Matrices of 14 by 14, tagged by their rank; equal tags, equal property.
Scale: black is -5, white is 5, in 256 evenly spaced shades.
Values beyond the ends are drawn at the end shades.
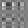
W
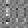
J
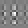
W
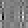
J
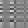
W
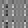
W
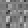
J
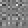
J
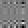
W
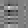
W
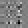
J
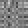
J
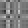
W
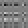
W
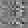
J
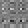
J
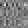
J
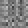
J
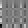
W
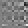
J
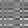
W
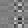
W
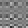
W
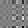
W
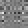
J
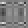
W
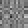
J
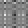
W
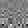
J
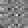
J
